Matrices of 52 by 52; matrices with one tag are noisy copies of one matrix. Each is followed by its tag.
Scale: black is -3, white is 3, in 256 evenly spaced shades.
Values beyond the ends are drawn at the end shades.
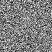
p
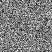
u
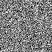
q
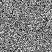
u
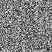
q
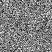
u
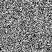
q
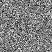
u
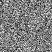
u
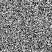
q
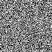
q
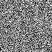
q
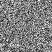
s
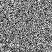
s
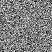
p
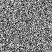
s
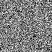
q
